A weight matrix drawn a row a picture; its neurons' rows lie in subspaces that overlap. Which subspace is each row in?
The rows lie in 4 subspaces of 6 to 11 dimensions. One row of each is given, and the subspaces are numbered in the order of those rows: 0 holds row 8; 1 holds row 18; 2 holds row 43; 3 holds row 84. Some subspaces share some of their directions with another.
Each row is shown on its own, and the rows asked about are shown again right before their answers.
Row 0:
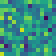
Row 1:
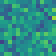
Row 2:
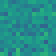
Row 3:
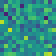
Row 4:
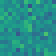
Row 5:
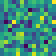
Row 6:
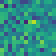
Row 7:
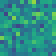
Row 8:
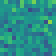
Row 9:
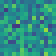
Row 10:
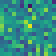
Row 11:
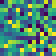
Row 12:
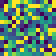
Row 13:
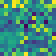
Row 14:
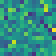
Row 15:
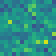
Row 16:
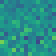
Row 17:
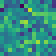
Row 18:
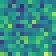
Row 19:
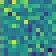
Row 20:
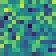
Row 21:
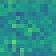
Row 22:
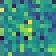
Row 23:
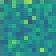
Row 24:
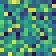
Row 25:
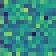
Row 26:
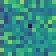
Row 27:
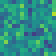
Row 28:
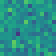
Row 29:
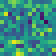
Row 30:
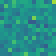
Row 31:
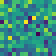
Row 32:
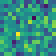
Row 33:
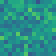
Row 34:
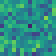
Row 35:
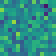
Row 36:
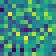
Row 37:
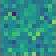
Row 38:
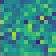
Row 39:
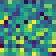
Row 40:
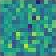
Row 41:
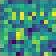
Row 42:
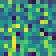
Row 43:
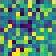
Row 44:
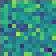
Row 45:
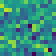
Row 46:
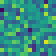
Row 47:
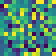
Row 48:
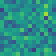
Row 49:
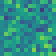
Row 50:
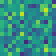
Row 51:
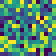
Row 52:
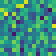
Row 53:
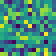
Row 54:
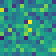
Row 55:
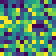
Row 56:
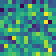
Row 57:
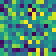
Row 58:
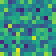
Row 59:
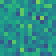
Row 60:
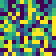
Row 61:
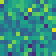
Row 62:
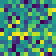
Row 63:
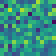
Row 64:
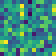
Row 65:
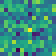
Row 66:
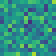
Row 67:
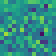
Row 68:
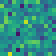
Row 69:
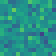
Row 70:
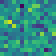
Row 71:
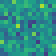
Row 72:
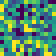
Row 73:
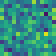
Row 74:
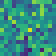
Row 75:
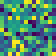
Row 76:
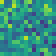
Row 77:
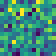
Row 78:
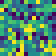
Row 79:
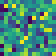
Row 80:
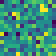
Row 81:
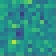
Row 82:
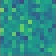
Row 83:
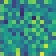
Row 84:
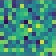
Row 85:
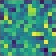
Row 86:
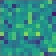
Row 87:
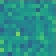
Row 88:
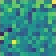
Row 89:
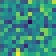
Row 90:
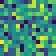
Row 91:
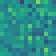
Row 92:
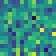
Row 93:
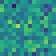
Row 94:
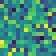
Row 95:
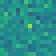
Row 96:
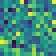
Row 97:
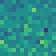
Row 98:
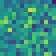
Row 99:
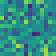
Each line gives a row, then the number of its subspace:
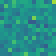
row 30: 2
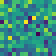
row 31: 0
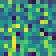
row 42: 0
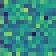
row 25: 0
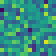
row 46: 0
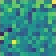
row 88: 2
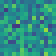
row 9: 1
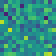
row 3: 0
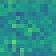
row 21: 2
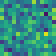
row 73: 0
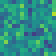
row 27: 1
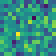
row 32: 2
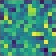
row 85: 3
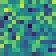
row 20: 1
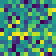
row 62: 0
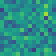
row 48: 0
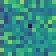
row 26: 0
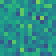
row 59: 2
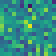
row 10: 2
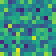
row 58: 1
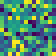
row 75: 0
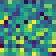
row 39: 2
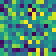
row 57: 2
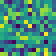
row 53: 0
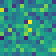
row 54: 3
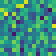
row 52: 0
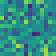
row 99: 3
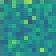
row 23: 1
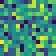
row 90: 2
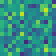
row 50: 2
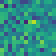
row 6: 2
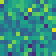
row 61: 3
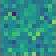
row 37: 2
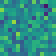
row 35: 0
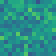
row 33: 3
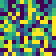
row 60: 2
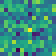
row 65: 1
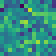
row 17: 0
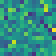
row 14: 3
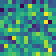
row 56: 0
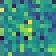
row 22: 3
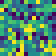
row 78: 1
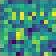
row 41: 1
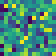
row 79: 1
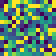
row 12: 0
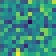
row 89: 2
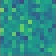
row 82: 3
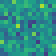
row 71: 2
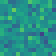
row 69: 0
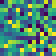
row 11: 0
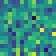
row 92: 0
